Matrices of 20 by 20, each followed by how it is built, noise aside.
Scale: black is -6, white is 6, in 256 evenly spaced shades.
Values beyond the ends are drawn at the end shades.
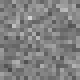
noise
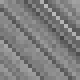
Toeplitz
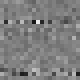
uneven rows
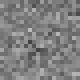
noise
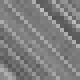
Toeplitz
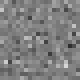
noise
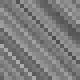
Toeplitz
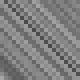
Toeplitz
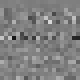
uneven rows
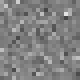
noise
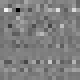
uneven rows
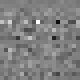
uneven rows
